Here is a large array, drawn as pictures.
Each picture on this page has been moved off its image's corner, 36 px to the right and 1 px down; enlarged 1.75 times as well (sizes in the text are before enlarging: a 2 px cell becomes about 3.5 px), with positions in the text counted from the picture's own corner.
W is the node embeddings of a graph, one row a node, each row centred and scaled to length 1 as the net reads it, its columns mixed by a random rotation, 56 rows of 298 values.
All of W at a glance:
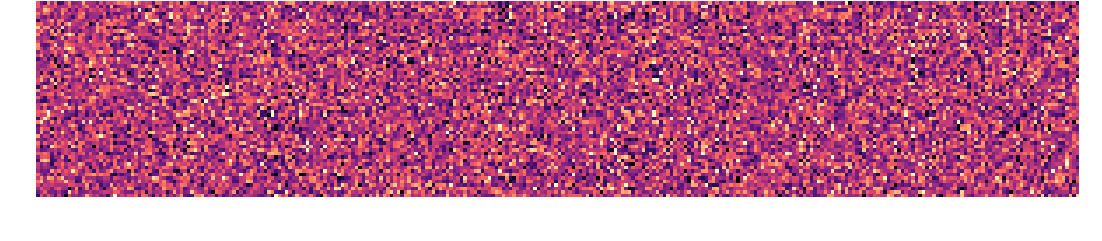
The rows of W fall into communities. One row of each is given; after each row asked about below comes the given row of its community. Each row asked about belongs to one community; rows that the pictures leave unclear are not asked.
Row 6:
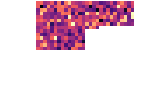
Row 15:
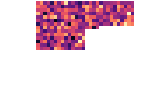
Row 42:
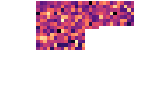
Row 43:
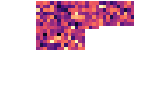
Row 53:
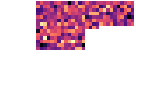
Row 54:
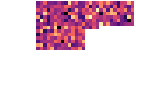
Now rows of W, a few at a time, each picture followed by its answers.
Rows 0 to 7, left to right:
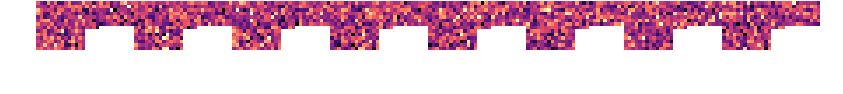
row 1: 43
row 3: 43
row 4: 42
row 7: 43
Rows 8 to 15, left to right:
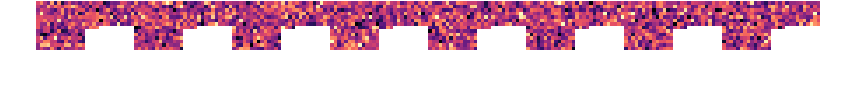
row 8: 6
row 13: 6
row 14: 54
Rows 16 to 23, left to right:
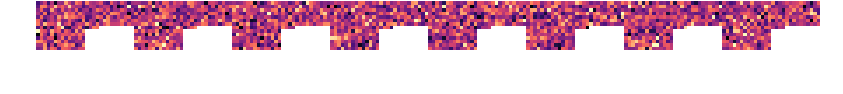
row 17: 53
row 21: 6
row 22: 6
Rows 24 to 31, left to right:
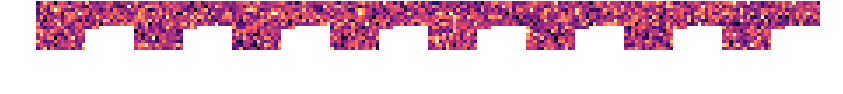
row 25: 6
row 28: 42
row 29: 15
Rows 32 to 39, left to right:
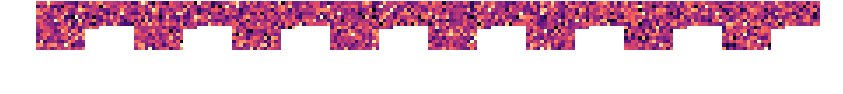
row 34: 15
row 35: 54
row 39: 53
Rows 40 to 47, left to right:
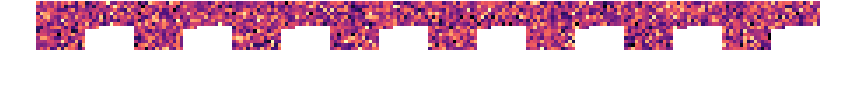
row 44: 54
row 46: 43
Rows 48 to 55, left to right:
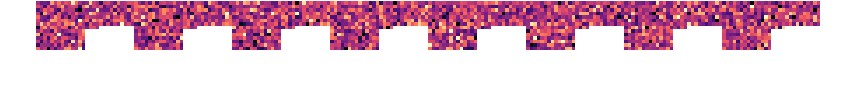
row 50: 15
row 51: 15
